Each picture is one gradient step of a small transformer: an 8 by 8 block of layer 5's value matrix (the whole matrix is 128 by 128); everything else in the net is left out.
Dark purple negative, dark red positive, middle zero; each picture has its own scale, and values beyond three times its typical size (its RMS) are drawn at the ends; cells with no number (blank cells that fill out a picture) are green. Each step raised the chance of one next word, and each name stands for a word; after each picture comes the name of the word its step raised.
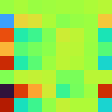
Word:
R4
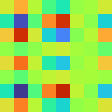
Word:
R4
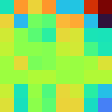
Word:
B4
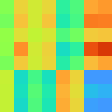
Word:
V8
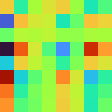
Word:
V8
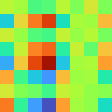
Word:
V8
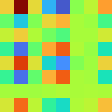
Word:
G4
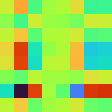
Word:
R4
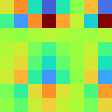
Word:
B4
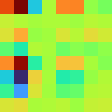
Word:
G4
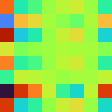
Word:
R4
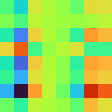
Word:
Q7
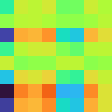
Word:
Q7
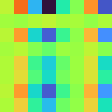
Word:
Q7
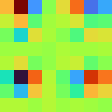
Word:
G4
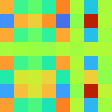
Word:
R4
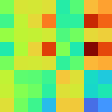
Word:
V8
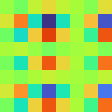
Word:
R4
